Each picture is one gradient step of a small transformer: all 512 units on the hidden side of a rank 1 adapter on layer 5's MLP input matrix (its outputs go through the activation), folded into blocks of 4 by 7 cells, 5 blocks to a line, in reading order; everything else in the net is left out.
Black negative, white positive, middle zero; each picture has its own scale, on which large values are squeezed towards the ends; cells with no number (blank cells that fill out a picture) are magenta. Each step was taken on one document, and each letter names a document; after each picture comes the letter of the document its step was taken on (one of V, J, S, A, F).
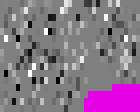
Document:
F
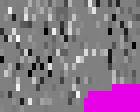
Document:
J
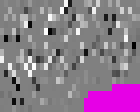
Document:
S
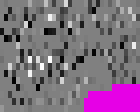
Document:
J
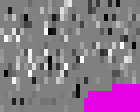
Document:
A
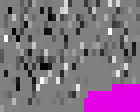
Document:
F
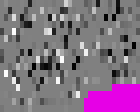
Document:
A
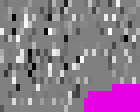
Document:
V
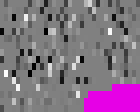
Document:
J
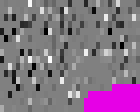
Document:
J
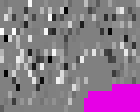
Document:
V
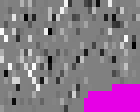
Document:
F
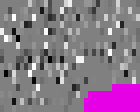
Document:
S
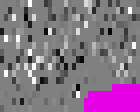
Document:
S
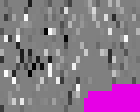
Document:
J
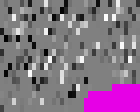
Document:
F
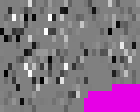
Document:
F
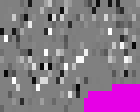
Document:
A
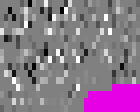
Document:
S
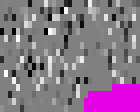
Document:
V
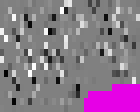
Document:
S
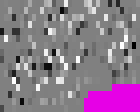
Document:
A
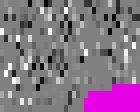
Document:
J
